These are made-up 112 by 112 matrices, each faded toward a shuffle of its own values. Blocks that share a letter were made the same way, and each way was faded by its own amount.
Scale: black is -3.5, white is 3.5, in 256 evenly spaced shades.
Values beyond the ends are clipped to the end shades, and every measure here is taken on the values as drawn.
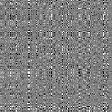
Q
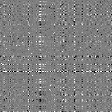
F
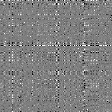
F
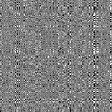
Q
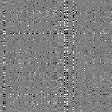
F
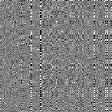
Q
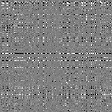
F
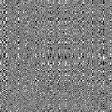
Q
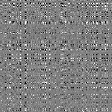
F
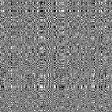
Q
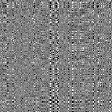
Q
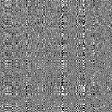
Q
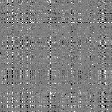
F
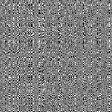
Q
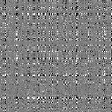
F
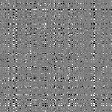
F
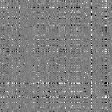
F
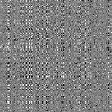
Q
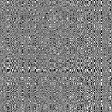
Q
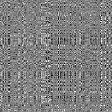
Q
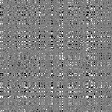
F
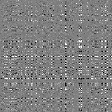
F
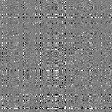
F
